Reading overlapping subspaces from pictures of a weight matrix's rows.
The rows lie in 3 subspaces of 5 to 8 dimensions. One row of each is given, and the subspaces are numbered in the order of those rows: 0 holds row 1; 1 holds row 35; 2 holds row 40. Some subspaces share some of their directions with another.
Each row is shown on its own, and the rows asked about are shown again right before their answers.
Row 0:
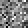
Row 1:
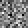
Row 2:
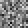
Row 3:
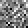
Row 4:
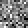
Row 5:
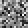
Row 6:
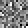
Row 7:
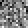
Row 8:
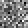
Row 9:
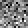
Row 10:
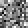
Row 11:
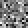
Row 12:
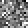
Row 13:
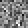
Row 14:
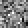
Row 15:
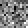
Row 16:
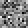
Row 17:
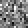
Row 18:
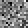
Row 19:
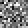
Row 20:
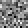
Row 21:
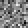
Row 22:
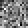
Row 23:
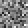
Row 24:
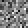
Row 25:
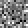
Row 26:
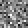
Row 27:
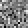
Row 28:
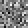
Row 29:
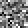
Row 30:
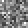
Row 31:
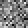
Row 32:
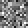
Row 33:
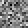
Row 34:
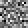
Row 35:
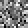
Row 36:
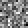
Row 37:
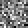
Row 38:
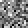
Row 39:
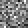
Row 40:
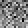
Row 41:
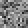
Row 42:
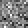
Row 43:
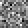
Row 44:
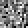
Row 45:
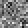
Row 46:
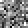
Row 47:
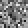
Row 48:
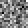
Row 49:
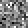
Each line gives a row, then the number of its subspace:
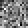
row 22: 1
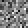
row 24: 1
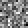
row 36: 1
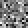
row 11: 2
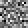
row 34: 1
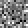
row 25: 2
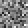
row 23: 1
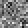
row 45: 2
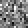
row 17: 2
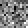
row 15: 2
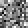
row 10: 0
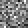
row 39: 2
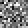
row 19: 0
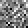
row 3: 2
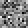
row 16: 1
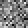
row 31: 2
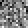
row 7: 1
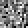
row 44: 1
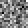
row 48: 0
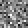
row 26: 0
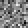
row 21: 1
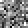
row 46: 0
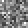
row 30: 0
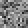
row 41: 1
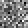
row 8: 2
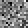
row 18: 2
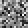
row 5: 1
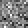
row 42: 2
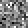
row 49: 2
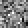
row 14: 1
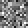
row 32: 0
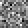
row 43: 1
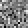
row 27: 1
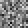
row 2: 0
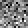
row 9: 2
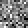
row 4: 2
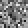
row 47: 0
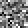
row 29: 1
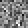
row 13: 1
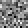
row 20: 1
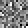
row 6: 1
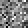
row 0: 2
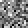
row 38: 0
